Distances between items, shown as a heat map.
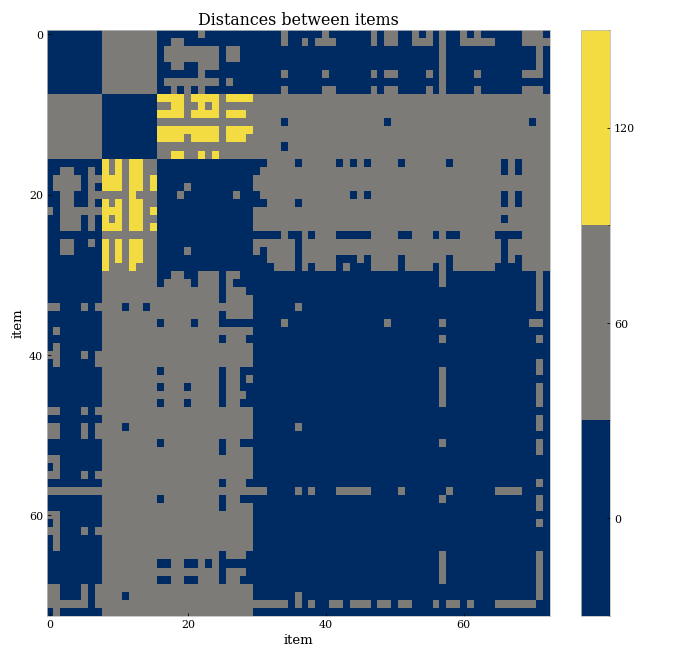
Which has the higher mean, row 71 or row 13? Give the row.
13
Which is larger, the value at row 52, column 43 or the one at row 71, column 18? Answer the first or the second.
the second
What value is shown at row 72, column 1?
60
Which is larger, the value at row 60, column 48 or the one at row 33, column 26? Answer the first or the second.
the second
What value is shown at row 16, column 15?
60
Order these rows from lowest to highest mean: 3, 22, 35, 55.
3, 35, 55, 22
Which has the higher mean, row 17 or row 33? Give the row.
17
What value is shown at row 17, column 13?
120
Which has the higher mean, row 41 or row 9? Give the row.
9
